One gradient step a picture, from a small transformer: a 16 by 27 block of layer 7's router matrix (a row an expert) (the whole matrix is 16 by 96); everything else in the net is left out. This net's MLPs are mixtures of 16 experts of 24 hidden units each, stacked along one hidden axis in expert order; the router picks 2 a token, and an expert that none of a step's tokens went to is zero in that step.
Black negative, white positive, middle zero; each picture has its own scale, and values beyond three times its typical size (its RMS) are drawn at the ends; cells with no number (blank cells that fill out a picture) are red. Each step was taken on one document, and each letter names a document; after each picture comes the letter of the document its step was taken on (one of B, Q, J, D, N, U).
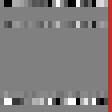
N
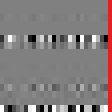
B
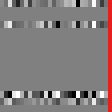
N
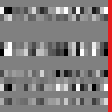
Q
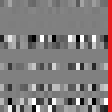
B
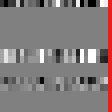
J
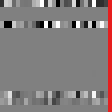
N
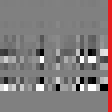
J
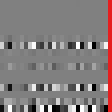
B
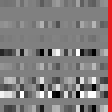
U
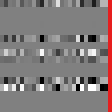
J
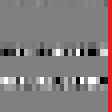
J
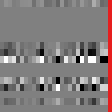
J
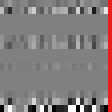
B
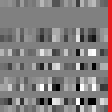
U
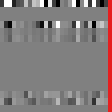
N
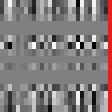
B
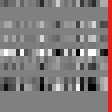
J
